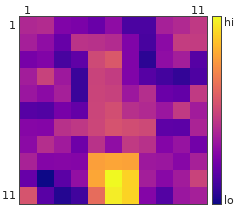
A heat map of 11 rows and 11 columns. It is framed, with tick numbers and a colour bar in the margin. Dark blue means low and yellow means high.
Odd rows or columns: none. Calmest part: centre. Odd patch: higher, in the bottom middle. Ninth with the highest average: bottom middle.
